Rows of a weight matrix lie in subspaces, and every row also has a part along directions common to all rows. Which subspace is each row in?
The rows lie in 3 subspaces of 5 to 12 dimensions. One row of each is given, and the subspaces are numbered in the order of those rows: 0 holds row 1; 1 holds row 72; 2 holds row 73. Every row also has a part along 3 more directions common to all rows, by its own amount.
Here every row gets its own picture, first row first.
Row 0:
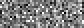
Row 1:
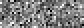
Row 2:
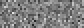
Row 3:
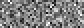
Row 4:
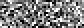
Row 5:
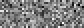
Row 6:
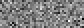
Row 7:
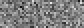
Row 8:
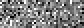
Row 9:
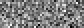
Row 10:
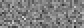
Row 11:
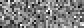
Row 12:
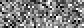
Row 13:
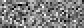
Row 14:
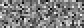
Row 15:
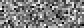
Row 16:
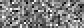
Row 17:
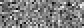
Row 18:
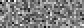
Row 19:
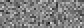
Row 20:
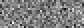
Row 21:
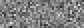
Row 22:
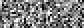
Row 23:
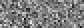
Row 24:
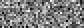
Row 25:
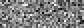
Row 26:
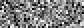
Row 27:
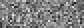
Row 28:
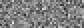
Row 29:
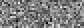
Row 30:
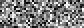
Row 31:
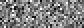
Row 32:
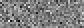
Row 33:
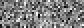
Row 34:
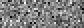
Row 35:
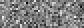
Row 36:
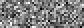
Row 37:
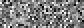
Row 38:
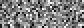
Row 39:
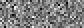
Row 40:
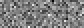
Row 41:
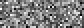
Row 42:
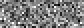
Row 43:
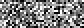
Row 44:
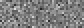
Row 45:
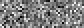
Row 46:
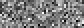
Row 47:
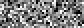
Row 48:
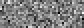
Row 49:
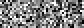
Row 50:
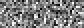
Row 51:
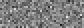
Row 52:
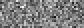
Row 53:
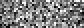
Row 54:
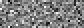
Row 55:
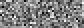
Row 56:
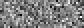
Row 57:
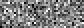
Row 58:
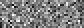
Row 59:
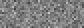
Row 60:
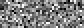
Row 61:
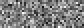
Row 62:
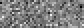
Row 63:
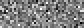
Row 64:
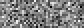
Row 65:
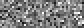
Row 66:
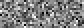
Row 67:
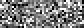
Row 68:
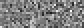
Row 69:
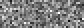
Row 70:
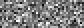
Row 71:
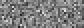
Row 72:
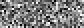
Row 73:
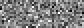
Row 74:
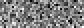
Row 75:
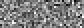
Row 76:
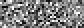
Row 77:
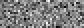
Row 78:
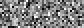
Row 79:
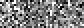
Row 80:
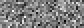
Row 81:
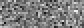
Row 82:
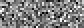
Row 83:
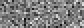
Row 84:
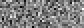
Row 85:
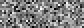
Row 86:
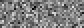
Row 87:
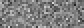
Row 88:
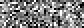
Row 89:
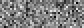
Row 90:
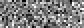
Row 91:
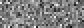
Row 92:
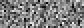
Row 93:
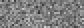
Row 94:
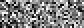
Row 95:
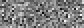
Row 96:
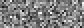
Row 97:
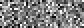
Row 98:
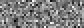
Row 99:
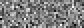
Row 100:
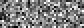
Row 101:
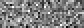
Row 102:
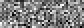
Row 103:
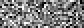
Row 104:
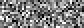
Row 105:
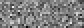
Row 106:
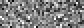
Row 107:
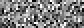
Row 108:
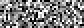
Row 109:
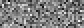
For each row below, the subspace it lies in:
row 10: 2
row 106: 1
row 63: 0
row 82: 1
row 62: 0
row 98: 2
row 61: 2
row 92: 2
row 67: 1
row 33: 2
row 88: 0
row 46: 1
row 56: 0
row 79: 0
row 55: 1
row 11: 0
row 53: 2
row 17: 0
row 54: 1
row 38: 2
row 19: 1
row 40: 2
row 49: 1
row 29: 2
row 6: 0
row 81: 2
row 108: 2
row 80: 1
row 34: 0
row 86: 2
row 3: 1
